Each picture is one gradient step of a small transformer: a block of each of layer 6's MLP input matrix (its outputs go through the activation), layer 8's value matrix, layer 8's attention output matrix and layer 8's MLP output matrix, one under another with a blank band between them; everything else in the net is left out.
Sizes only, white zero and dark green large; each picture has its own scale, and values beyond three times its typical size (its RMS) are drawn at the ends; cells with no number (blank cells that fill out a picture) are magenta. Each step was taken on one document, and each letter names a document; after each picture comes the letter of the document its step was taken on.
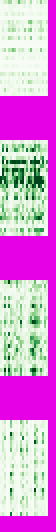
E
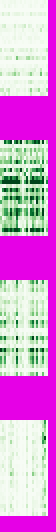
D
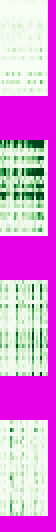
E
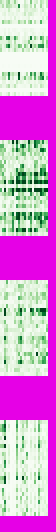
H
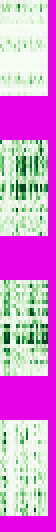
H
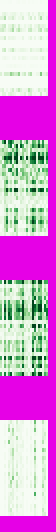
D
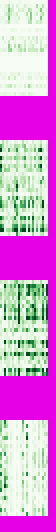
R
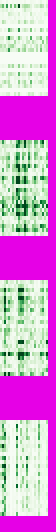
H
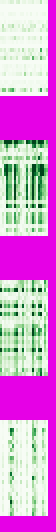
D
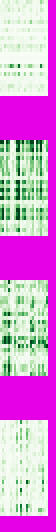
H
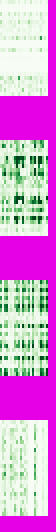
E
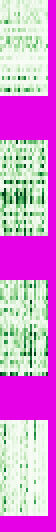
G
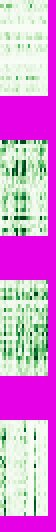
G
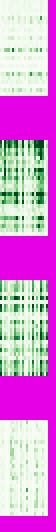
E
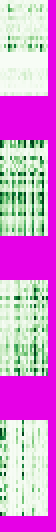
R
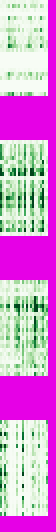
R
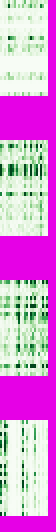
R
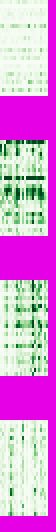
E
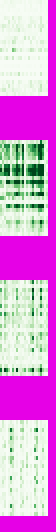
E
